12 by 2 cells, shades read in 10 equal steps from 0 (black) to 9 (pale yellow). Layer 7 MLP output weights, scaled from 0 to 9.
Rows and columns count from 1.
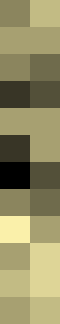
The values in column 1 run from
0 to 9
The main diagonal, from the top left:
5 6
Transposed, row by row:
5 6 5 2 6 2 0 5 9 6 7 6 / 7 6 4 3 6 6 3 4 6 8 8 7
